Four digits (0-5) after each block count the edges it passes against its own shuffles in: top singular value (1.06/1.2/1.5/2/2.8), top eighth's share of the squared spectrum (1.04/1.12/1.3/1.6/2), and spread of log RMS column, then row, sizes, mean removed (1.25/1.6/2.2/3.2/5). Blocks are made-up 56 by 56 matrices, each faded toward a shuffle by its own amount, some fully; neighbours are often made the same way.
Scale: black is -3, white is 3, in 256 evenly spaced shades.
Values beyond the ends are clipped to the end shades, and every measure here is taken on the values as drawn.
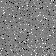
0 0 0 0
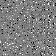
3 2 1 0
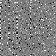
4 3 2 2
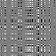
5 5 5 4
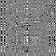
5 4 3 2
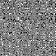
3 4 2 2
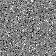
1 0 0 0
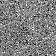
1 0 0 0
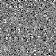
3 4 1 2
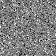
1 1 0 0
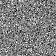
0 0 0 0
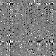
4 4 2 2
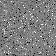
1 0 0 0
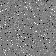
0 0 0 0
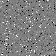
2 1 0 0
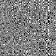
4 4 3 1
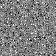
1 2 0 0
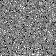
0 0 0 0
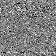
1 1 0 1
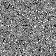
0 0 0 1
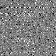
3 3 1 2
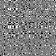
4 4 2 3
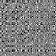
4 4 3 2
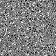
3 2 0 0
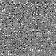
3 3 0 1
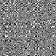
4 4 2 3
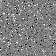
0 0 0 0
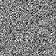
3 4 2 1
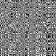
4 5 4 3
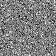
0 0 0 0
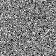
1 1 0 0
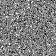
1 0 0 0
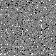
1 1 1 0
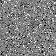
1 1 0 0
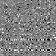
4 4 2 2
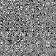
3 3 2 1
